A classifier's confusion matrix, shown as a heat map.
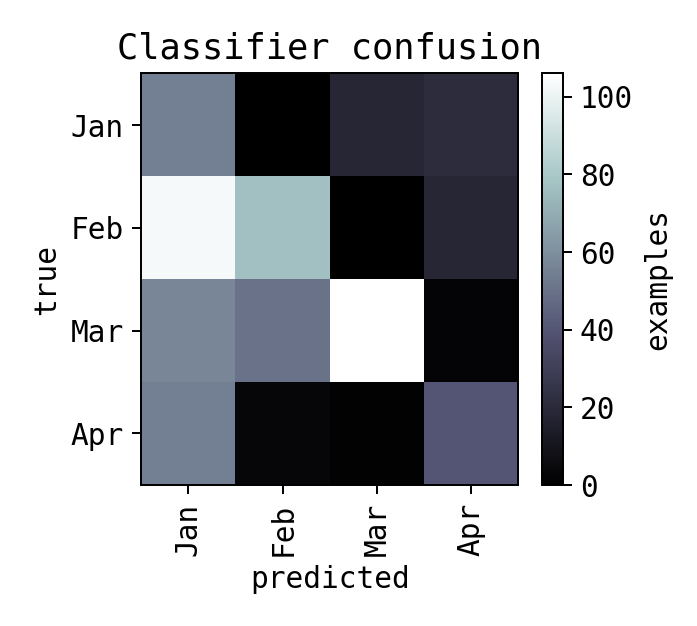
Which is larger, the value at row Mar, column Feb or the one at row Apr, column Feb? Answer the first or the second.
the first
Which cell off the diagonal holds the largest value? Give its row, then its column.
Feb, Jan
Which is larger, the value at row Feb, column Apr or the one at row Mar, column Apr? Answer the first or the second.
the first
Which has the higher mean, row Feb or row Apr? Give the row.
Feb
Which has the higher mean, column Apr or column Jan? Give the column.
Jan
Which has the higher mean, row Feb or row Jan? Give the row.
Feb
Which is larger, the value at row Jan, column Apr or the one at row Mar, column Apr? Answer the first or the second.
the first
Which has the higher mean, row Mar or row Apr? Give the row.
Mar
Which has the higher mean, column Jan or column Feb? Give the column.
Jan
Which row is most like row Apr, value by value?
Jan
